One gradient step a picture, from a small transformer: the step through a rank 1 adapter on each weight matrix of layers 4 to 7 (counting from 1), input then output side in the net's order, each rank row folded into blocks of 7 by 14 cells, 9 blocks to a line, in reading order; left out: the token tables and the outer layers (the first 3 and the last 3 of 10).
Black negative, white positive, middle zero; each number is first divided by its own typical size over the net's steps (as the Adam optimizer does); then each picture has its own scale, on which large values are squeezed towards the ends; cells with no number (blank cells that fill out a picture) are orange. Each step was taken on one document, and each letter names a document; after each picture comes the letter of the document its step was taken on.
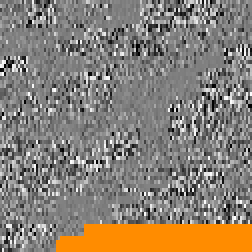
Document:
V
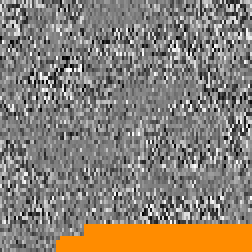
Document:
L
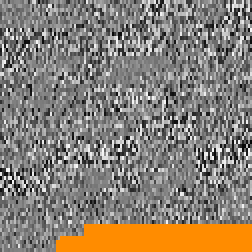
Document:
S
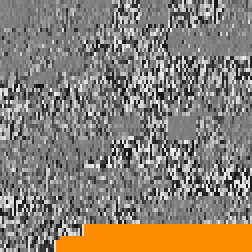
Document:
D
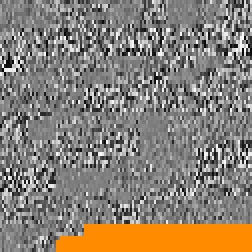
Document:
S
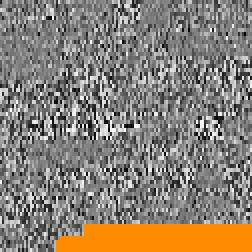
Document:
D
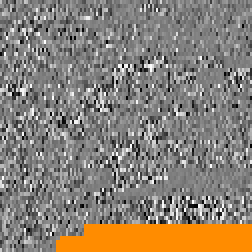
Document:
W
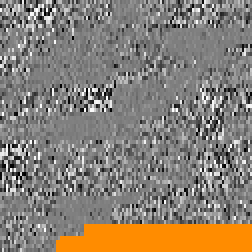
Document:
V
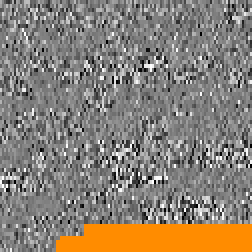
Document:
W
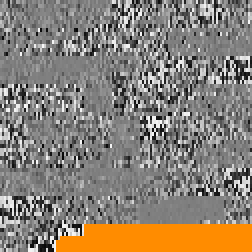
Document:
D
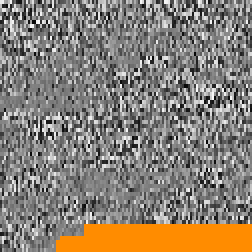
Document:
S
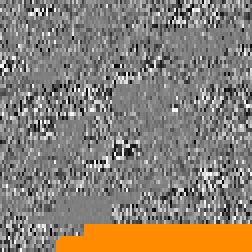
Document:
V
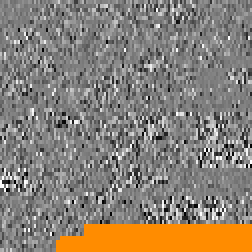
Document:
W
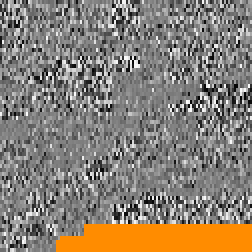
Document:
L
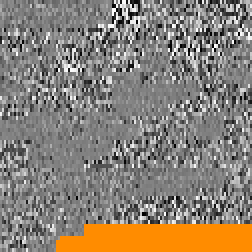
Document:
L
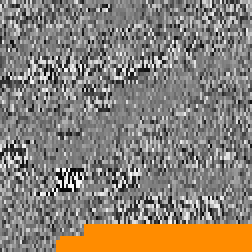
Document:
L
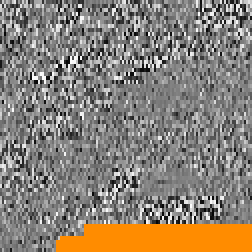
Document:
L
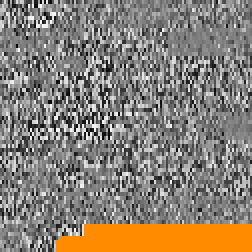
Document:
D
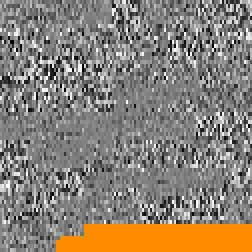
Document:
L
